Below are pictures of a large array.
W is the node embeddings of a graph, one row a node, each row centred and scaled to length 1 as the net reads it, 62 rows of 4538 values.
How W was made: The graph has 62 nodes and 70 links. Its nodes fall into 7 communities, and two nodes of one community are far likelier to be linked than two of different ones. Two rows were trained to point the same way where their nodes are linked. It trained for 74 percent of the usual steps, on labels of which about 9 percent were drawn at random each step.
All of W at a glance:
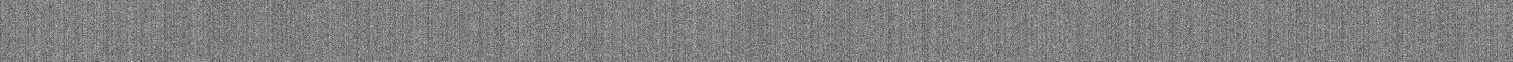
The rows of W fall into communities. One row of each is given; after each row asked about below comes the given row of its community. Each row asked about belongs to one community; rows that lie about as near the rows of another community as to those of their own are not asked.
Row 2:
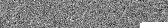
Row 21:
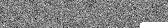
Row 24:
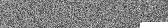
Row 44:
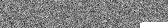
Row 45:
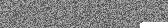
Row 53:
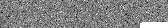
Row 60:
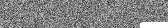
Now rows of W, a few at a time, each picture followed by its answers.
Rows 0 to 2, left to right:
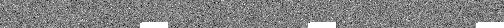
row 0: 44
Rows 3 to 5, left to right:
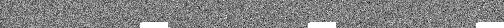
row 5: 2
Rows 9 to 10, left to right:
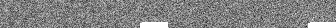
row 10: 53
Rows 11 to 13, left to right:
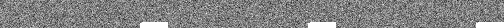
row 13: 45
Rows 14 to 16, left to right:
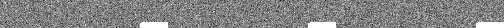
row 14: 44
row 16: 53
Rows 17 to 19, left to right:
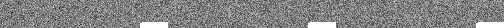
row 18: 53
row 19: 2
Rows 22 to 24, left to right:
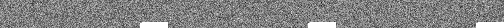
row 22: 44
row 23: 53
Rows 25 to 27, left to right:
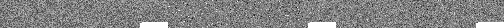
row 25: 21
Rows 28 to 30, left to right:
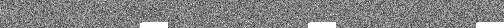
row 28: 2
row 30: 60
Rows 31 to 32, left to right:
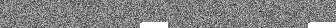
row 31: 60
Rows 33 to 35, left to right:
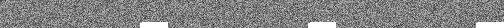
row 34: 45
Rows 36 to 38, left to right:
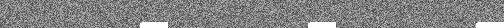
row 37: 44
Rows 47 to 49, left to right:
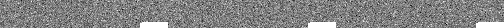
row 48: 24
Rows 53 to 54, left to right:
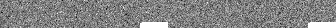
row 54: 60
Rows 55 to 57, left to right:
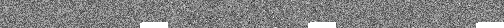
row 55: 60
